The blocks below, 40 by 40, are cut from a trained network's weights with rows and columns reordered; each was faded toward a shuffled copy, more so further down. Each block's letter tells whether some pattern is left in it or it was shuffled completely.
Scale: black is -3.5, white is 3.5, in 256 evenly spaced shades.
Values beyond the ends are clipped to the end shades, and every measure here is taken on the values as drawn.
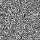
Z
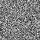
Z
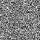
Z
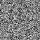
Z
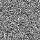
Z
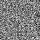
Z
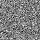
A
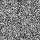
A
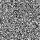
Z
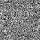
Z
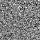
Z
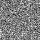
A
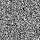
A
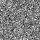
A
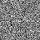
Z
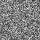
A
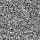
Z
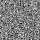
Z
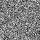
A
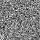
A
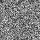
A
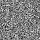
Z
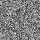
A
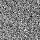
A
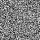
Z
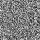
Z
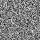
A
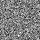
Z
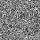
Z
